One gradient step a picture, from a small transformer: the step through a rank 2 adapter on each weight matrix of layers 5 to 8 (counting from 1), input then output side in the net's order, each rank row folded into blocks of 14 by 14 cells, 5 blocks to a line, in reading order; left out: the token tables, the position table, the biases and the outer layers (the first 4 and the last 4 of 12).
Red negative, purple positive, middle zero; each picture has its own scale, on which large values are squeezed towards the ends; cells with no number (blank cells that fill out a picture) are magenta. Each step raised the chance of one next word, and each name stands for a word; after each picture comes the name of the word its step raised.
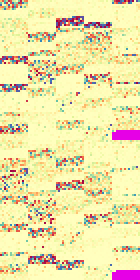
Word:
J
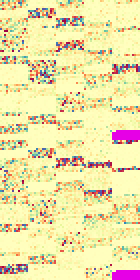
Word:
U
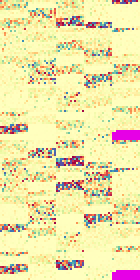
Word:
J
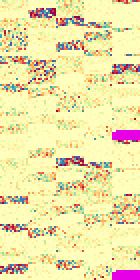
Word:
U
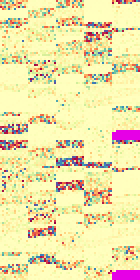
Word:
J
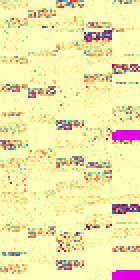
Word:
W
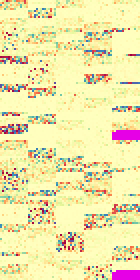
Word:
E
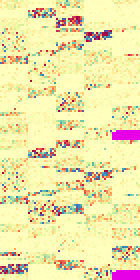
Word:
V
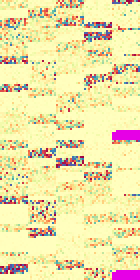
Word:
V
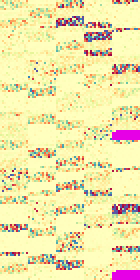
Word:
W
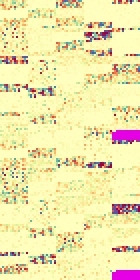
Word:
W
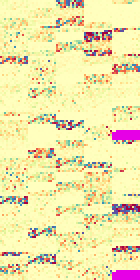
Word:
W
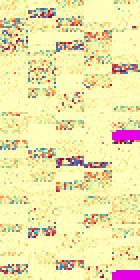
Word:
U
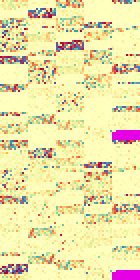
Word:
U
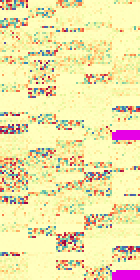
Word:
E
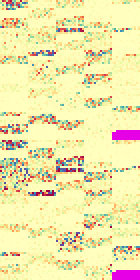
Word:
E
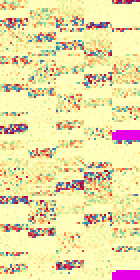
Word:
J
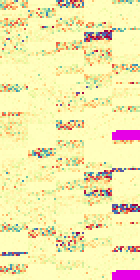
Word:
W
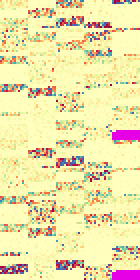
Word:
V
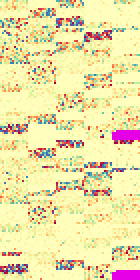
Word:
V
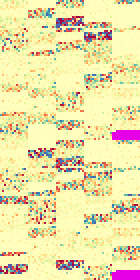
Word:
V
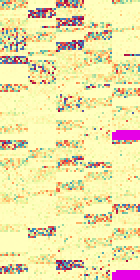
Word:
U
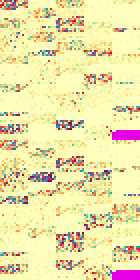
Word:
E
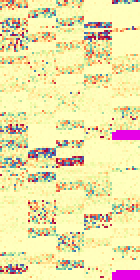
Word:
V
